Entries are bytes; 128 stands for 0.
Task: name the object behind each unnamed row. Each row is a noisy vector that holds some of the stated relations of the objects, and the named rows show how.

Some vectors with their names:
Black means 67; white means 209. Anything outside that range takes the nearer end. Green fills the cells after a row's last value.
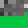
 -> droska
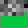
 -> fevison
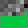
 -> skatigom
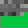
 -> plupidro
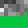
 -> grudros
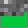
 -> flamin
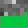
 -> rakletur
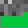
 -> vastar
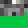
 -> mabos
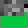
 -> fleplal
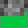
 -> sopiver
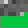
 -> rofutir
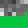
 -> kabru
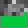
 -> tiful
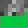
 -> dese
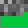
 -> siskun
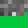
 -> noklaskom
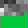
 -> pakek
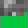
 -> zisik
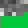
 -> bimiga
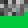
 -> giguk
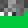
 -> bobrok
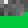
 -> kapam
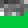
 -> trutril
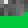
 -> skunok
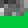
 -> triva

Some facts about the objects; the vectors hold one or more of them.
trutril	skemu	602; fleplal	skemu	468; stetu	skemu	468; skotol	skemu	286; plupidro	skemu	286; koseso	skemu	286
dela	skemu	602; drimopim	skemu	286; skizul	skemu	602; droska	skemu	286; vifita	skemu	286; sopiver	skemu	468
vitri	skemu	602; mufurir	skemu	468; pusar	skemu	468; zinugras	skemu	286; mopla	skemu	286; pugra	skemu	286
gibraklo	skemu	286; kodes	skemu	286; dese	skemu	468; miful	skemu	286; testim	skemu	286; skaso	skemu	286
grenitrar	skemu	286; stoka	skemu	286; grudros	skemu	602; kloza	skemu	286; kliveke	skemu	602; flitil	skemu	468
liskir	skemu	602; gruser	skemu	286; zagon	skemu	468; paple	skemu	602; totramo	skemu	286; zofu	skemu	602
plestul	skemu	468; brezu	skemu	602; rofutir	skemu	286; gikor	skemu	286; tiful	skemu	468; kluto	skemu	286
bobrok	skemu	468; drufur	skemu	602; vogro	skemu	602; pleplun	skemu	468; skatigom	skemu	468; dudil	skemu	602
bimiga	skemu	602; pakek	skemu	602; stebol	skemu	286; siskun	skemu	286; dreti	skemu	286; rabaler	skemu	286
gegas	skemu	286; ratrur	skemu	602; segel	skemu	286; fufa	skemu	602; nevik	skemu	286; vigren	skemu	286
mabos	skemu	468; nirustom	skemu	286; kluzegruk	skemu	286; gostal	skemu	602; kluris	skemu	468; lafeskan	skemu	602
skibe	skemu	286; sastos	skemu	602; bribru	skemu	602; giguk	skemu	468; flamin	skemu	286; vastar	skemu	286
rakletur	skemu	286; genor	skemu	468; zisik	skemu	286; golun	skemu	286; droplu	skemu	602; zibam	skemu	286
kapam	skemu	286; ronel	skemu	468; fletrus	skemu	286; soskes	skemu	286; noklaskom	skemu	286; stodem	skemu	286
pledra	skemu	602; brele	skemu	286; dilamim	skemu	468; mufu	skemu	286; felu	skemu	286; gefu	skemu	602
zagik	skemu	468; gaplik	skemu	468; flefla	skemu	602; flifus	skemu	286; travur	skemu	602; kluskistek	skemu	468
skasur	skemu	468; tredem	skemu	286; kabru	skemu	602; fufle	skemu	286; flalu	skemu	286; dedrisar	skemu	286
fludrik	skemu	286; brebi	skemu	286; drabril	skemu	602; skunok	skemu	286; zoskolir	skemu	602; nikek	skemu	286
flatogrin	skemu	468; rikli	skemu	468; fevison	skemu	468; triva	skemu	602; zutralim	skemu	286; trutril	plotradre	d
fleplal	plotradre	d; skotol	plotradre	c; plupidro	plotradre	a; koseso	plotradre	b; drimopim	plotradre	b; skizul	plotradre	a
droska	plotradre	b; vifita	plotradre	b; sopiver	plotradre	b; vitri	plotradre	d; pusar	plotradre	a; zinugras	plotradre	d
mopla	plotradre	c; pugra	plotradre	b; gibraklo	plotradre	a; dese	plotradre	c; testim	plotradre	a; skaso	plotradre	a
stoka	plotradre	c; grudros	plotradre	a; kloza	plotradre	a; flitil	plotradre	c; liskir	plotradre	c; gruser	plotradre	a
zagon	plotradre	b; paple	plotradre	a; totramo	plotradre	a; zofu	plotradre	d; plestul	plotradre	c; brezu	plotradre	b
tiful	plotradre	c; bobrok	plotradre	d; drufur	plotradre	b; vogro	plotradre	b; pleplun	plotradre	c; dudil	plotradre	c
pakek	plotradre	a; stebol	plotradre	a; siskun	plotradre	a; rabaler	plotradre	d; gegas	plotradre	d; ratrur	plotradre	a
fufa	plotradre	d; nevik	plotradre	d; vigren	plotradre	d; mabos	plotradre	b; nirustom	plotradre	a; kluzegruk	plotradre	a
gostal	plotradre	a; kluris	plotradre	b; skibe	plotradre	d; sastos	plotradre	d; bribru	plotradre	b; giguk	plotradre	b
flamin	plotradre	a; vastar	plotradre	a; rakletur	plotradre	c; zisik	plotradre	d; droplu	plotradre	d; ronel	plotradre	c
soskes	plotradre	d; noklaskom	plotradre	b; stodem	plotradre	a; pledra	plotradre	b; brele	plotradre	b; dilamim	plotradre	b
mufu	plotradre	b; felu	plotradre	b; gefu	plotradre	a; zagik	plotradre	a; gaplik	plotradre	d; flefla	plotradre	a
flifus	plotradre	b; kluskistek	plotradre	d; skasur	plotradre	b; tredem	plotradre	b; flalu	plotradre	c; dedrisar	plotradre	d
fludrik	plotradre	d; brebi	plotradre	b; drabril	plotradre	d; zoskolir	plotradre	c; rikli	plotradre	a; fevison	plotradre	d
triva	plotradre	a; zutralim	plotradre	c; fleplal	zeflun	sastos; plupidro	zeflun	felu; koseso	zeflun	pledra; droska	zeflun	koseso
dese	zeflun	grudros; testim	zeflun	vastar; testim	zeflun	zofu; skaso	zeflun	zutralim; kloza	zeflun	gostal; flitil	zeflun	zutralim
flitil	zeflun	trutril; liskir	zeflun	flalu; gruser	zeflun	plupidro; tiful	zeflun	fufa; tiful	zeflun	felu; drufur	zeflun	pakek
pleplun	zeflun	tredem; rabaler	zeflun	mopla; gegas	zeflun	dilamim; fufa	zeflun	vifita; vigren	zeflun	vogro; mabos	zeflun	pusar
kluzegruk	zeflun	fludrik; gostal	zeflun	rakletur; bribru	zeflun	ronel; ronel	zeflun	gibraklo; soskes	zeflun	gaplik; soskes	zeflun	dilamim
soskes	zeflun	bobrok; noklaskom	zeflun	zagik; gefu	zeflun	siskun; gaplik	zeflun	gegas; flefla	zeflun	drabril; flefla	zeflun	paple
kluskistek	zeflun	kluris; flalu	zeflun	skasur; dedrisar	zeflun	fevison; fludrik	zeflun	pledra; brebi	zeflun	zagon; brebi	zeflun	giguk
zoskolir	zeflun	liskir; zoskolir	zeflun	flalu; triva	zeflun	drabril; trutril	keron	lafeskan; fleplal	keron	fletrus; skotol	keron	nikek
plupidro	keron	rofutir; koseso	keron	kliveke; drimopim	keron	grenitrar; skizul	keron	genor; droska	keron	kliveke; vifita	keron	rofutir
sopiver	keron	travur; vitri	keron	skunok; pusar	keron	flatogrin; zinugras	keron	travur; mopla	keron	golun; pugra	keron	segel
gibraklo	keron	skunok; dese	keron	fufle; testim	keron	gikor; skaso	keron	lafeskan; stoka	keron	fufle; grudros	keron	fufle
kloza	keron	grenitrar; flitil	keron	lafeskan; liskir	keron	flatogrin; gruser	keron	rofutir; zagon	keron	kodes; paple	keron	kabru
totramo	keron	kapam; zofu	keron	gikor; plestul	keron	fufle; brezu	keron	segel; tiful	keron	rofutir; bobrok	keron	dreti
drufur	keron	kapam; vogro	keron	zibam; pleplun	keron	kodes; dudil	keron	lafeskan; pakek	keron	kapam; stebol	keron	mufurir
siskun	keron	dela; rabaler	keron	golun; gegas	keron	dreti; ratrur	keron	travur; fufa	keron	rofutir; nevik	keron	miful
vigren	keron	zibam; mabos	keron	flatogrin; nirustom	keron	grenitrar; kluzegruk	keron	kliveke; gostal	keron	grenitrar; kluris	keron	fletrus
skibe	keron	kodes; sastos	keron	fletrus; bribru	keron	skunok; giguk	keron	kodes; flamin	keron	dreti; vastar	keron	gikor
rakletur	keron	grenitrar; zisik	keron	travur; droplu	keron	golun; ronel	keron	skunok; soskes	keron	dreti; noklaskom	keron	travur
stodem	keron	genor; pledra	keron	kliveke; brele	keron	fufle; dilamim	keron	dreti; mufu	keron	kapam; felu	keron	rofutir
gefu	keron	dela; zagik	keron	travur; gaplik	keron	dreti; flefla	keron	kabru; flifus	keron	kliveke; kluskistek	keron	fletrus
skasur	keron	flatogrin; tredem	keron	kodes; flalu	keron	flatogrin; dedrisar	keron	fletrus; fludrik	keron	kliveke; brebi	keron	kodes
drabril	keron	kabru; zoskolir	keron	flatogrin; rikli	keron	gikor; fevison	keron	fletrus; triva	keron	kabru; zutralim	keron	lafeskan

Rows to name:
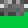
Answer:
brebi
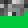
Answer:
skasur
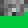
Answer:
pleplun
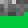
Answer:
vigren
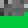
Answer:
koseso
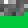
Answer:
soskes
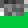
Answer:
fufa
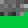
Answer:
gruser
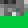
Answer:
brezu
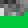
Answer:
paple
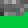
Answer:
zutralim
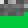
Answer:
fludrik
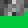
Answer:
plestul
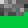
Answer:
dedrisar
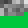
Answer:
liskir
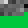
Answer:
fletrus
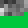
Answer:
gefu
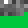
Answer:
kodes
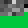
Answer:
kluskistek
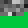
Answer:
pusar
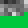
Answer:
bribru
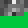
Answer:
flitil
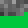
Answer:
kloza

